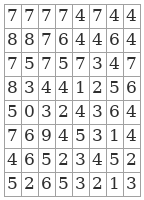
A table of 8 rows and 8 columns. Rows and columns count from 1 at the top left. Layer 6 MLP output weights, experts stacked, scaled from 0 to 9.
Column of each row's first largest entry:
1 1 1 1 7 3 2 3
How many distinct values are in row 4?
7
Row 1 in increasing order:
4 4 4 7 7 7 7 7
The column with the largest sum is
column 1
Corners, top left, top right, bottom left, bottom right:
7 4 5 3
